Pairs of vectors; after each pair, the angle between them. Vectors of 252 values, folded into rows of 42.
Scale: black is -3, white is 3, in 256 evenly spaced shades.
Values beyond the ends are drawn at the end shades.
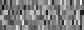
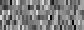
partly aligned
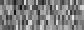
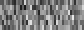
nearly parallel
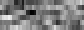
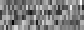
partly aligned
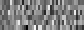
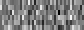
orthogonal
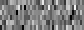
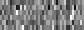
nearly opposite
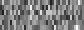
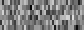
nearly opposite
